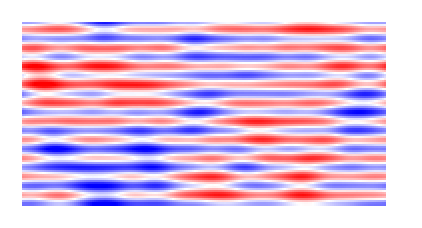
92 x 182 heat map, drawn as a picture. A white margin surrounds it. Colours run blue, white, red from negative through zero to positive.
Horizontal stripes repeat 10 times down the table. On average the colour sits 50% of the way up the scale. The bottom left is the ninth with the lowest average. No lone cell stands out from its neighbours.
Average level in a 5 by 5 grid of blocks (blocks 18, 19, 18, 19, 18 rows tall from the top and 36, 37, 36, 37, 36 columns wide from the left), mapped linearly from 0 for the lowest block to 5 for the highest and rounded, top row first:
3 2 2 3 4 | 5 5 2 2 3 | 3 3 2 4 1 | 1 0 2 4 3 | 1 0 4 4 3
